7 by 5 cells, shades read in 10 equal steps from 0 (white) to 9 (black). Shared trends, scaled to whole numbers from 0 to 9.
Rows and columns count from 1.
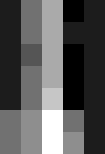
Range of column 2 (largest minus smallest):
2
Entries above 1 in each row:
5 5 5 5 5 4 4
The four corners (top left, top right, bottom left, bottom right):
8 8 5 8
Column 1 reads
8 8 8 8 8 5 5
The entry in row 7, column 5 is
8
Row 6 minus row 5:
-3 -1 -2 -4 0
